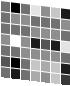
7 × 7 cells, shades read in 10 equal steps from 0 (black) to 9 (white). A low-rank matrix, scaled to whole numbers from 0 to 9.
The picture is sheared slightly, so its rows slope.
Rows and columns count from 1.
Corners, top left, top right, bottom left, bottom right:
4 1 4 2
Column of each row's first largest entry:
4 2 4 2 3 4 6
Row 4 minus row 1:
1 9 1 -7 -2 -6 7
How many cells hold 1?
5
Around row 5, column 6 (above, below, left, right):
1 7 5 4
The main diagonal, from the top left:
4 5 4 1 5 7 2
